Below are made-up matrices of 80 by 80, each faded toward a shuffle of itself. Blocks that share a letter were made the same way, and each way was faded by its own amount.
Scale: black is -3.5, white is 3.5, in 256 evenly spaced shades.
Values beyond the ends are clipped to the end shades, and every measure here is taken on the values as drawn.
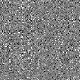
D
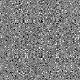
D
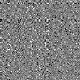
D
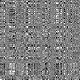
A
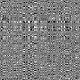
A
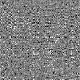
D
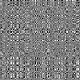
A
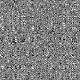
D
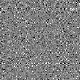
D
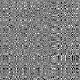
A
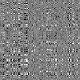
A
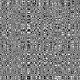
A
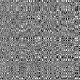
A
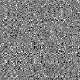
D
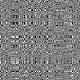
A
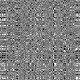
A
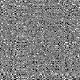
D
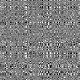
A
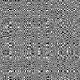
A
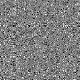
D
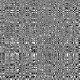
A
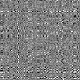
A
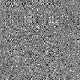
D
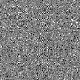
D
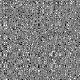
D
